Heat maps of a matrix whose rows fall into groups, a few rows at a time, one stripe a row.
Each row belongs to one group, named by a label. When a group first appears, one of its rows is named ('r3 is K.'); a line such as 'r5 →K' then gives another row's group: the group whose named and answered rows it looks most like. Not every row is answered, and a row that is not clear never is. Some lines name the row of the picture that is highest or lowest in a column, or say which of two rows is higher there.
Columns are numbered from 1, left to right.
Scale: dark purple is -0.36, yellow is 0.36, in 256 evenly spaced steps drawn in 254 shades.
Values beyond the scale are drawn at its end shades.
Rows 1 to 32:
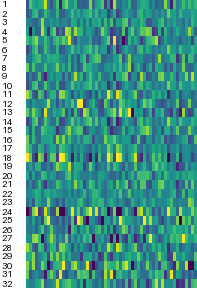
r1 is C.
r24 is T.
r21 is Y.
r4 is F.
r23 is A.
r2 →T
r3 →Y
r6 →T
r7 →A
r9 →Y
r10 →T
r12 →F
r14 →T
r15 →F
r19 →Y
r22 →A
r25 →F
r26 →Y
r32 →Y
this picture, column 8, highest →25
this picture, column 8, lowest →30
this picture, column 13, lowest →24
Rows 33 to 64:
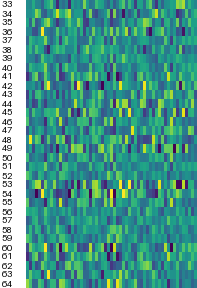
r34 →Y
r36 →Y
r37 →C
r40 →C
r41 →T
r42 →F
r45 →A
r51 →C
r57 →T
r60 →C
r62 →F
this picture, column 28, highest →64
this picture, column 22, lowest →54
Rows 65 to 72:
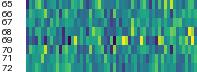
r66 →C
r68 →A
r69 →Y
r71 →Y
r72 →Y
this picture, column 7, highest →70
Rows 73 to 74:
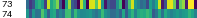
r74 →F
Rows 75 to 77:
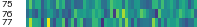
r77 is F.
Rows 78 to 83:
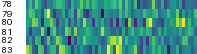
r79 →F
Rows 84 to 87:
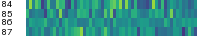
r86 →C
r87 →F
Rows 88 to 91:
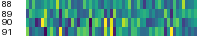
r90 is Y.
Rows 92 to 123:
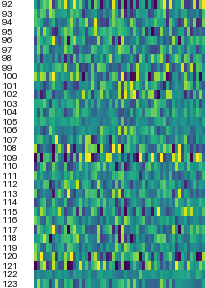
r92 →Y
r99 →A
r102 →Y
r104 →F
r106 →Y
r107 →F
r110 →T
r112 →Y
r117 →C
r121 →T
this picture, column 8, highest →107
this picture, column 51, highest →115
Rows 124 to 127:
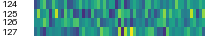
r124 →T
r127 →Y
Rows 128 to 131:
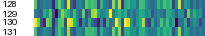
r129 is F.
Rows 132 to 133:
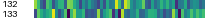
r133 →C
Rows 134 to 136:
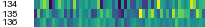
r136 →T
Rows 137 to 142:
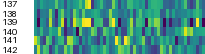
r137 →F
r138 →F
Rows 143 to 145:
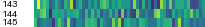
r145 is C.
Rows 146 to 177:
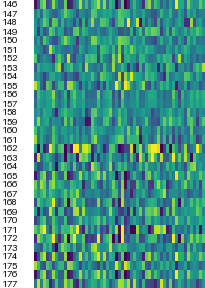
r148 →A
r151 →Y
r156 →C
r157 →C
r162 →F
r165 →T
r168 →C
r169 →F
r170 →T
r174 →T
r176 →T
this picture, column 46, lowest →162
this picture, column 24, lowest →162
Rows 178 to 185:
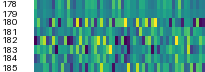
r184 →T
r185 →A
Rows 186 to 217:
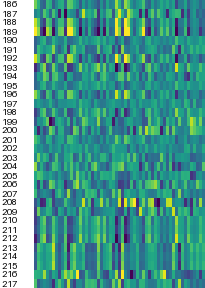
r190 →T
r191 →C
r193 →T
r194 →A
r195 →T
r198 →T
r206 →F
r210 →T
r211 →T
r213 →C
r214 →C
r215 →C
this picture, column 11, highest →216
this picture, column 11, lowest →187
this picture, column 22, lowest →189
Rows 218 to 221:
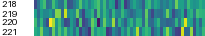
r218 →T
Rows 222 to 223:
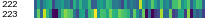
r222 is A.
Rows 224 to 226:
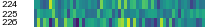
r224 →Y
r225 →C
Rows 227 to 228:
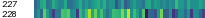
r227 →T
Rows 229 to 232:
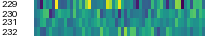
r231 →T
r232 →Y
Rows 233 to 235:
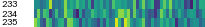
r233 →Y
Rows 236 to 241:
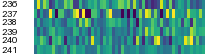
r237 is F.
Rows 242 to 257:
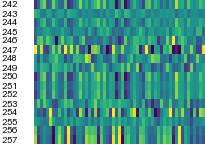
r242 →T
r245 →A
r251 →T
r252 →T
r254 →Y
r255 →Y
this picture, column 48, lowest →247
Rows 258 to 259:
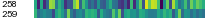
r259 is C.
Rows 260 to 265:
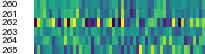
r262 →C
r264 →Y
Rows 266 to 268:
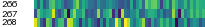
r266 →F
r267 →C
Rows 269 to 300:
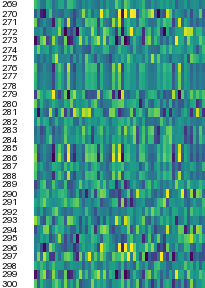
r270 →Y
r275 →F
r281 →F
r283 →Y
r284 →Y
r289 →T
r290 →A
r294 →A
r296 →Y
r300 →A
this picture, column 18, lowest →290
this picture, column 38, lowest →297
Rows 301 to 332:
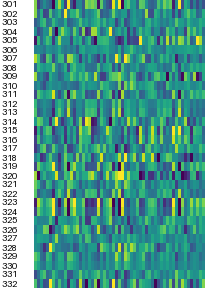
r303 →T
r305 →A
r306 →Y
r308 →C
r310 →Y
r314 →F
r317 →T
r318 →Y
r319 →C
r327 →F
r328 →Y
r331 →T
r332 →Y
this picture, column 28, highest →307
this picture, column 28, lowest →317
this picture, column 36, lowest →320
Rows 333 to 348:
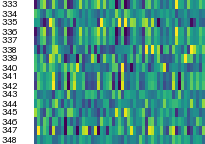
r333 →T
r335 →Y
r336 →T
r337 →T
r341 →C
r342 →C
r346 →A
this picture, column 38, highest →338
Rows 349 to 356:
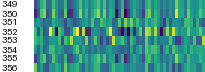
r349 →T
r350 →T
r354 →F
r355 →T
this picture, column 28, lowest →350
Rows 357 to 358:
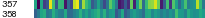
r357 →F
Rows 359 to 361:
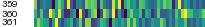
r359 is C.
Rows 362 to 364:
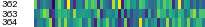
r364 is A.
